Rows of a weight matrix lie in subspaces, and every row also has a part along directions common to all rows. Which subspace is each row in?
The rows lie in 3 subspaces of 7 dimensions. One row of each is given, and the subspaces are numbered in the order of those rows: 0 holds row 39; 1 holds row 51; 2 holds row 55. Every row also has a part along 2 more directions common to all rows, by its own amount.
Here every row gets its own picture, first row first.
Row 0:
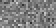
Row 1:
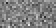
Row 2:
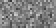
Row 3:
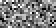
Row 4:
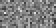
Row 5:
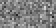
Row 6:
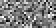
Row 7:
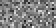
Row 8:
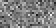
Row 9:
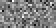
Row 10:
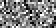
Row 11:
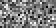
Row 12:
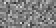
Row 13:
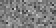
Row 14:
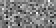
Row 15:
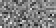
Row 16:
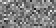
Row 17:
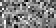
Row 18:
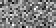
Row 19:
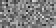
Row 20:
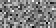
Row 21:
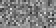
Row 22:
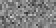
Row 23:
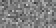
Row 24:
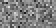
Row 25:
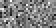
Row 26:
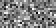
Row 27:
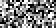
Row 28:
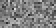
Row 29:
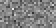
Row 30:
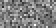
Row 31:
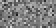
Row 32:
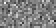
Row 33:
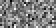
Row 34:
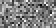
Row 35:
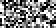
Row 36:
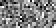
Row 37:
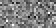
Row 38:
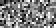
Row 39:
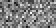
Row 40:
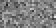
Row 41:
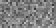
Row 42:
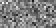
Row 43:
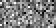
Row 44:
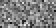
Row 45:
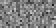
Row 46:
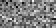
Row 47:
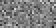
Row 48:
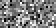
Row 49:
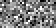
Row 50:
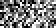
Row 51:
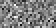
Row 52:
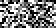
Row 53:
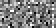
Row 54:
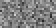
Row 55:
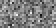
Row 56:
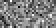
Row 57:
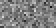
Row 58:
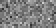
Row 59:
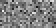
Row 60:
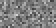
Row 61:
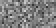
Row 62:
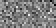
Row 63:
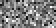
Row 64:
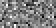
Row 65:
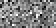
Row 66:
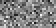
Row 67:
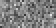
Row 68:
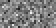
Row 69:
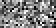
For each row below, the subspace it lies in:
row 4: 1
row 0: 1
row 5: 2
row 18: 0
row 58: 1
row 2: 0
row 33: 2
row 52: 0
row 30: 0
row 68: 1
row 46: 2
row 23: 2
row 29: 2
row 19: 2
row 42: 2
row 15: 1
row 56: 0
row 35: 2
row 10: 2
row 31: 1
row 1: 1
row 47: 2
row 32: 1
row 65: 0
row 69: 2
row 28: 2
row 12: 1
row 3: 1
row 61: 0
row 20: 0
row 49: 1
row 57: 0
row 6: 0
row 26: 1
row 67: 0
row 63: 2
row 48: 1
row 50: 0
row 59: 0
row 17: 2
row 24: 0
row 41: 2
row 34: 0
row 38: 2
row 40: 2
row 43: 2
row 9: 0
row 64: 2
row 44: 1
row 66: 1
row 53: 0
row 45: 2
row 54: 0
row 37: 0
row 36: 2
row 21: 1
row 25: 1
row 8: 0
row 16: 1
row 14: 1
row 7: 0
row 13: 2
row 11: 1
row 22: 0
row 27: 0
